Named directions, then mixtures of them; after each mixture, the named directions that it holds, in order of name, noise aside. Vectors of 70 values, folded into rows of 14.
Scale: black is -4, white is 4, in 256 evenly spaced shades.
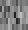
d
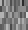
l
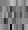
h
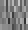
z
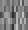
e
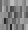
h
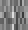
e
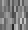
e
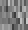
d, z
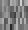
e, h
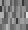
d, l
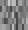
d, e, h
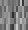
e, l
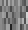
h, l, z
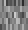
d, h, l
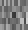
d, l, z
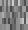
h, l, z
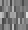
e, l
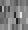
d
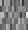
l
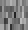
d, e, h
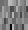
h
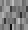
d, h, l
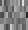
l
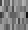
e, l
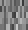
d, e, l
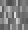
d, h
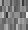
l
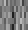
e, l, z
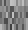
h, l
